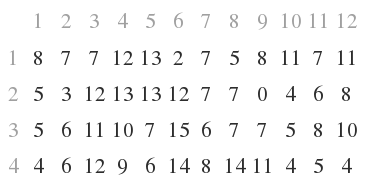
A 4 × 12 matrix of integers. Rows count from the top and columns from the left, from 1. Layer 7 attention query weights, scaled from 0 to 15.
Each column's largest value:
8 7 12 13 13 15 8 14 11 11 8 11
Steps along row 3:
up up down down up down up same down up up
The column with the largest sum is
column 4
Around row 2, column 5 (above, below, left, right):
13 7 13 12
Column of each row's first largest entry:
5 4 6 6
